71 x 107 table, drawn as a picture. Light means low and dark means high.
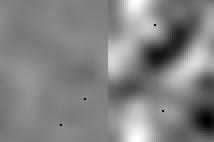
Seam: vertical, 50% of the way across, the left part calmer. Stripes: none. Histogram: heavy tails on both sides. Lone odd cells: 4, each higher than its neighbours.
